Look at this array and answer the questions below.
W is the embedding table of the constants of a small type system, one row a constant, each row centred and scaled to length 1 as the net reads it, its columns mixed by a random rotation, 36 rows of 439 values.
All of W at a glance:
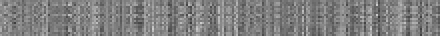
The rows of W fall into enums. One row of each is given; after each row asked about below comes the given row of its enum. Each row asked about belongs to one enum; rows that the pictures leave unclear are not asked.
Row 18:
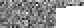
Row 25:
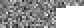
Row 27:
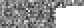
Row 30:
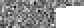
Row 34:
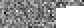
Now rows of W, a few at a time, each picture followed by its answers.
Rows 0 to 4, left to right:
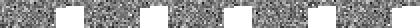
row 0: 30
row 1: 25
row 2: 30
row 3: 34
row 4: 30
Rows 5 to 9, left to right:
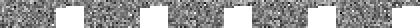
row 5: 30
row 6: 25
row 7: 18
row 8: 18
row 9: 34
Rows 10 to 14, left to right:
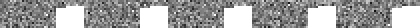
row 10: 25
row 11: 34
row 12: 25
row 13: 18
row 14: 30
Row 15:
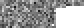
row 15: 30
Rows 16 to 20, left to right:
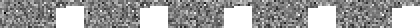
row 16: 34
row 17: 34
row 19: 25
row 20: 25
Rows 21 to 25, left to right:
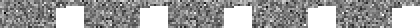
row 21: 34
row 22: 18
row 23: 18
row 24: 30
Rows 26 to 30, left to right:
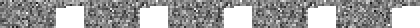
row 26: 18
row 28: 27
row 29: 27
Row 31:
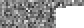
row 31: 27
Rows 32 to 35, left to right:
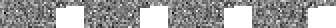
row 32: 34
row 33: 25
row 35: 27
